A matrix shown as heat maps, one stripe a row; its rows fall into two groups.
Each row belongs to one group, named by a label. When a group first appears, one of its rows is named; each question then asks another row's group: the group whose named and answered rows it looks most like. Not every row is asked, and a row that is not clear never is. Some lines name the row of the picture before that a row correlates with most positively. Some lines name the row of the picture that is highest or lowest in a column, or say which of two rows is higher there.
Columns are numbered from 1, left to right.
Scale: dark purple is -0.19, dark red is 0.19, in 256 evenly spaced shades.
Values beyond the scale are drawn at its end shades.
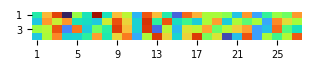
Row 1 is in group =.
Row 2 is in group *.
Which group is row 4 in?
=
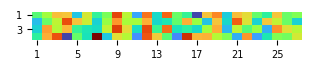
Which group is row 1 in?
*
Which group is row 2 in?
*
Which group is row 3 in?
*
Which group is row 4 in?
=
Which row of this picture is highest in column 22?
4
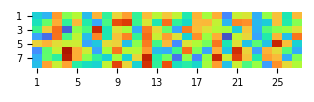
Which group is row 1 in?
=
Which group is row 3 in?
=
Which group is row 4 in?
=
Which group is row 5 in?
*
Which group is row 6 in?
*
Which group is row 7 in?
*
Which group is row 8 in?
*
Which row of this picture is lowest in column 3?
7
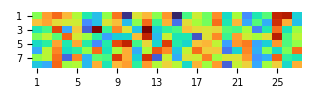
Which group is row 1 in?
*
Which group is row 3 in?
=
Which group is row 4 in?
*
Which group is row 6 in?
=
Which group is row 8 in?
=
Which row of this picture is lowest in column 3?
4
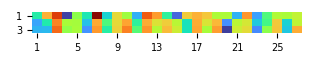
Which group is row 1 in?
=
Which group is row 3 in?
=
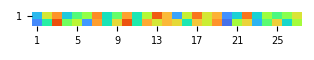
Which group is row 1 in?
=
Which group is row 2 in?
=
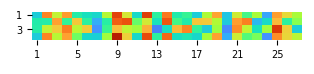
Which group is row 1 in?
*
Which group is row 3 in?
*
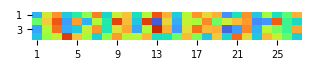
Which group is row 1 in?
=
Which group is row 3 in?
=
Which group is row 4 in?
*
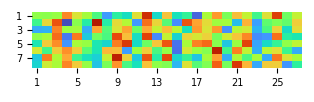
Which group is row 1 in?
*
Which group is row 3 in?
=
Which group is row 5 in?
=
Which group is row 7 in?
*
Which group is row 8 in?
*
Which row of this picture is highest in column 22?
5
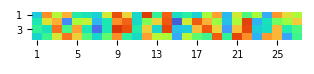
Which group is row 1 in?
*
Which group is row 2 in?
=
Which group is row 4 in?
*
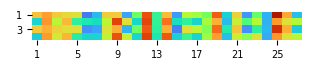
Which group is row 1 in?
*
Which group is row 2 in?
*
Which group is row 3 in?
*
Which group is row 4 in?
*
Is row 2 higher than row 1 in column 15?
Yes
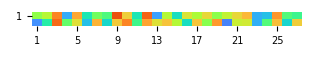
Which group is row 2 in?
=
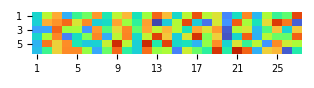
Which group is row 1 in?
=
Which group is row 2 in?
*
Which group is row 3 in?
=
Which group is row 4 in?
=
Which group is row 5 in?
*
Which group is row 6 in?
*
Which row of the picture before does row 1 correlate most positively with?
2
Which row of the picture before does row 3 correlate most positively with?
2
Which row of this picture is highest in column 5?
6
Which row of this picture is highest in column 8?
5
